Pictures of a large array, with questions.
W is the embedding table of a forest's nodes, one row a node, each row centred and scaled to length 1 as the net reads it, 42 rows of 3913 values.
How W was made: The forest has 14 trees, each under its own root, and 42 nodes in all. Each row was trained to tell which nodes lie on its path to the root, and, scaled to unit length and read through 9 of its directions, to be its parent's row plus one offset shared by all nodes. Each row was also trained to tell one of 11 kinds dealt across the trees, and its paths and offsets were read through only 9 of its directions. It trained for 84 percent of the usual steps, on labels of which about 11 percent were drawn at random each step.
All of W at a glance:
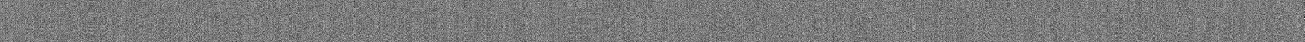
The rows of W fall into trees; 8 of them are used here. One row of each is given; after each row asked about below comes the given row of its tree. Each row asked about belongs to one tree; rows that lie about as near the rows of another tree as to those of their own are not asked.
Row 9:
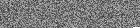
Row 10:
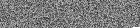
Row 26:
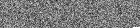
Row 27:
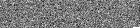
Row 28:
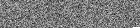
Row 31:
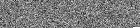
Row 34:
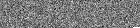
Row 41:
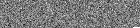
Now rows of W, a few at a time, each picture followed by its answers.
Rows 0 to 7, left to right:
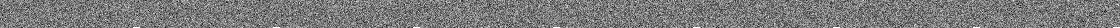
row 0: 41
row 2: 34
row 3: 41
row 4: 34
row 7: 41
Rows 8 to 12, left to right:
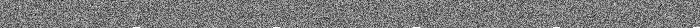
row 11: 9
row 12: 26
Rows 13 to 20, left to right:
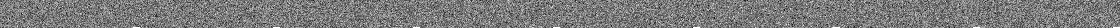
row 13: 28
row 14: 31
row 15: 26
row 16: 34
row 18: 10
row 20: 27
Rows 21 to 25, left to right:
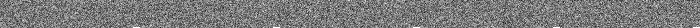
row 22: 27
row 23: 10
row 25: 26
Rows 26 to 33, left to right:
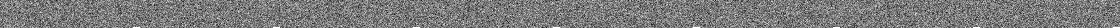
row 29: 28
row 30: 27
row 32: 28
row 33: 10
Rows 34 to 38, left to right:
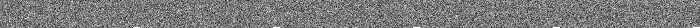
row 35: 41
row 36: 9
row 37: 27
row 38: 10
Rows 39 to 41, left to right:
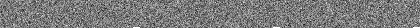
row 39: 31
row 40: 28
